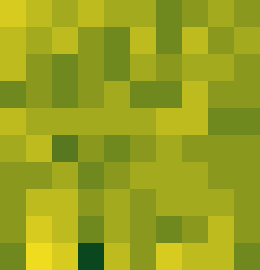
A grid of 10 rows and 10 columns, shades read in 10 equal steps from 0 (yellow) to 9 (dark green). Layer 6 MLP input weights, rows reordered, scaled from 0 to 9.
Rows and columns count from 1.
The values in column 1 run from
1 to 5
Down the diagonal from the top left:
1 3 5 4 3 4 3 3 2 5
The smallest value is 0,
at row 10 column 2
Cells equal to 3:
26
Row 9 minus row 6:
1 -1 -4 1 -2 0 2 0 -2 0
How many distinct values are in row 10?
6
